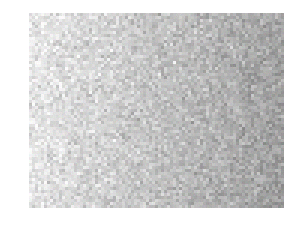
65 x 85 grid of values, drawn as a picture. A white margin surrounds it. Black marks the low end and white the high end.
Stripes: none. Grain: fine. Slope: up to the left.
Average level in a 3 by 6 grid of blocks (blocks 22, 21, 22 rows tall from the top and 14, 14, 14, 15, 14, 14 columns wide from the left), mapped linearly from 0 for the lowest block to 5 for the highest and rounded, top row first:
543210 / 543210 / 543210
